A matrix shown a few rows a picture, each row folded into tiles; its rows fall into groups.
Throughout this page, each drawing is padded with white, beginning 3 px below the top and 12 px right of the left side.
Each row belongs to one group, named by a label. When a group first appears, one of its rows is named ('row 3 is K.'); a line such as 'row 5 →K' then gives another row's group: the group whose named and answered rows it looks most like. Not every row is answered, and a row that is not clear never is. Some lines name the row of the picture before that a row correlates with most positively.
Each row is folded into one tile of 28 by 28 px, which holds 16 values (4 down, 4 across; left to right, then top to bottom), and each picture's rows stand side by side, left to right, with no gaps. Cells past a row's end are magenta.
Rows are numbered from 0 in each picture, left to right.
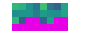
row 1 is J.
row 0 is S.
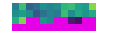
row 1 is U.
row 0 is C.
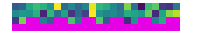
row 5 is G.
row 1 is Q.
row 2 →U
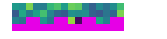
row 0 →Q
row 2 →S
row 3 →U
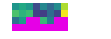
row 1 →U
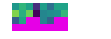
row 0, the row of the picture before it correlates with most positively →0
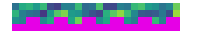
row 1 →G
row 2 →C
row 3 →G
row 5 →U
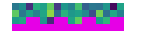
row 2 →C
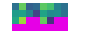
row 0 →C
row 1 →S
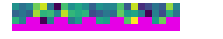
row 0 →U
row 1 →J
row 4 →C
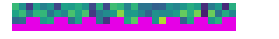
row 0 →J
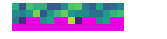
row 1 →G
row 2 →S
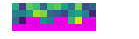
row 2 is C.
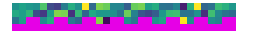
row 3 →S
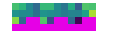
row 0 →S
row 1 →S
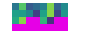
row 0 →C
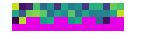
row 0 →J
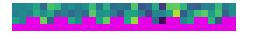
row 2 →U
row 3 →C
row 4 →C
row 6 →G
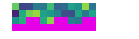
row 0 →G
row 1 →C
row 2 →Q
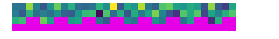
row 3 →Q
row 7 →J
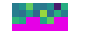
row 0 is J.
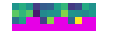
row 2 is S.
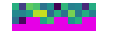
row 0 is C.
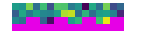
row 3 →C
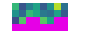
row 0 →J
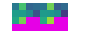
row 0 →C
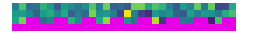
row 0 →C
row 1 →J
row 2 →U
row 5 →S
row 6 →Q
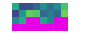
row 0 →G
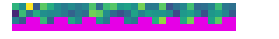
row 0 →Q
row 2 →U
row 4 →Q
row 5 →C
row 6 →C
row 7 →C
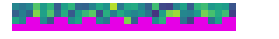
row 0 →U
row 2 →G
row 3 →Q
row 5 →G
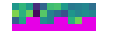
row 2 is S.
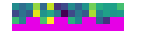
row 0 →U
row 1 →C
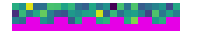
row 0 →Q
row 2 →J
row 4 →C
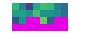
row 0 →J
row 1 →S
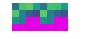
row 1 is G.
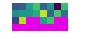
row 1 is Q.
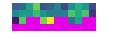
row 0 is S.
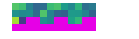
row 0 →S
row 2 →C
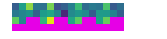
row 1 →C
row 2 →C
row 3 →C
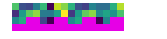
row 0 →G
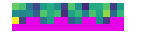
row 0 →S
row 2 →J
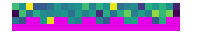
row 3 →Q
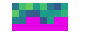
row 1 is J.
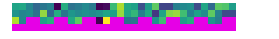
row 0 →S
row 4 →J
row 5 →G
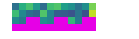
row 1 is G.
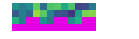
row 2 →G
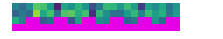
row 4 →J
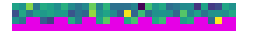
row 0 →Q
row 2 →U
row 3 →C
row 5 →C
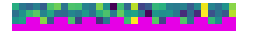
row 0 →G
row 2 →S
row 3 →J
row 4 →C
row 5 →S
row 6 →U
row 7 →U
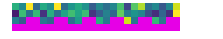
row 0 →Q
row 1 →Q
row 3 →U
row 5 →U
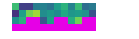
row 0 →G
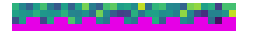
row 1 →J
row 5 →S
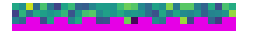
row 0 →Q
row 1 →J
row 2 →G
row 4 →S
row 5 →Q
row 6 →S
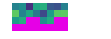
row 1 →G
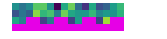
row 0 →U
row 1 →J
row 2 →J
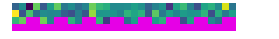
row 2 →U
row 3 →S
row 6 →J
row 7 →Q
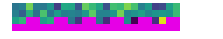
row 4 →S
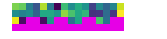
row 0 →S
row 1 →J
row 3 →U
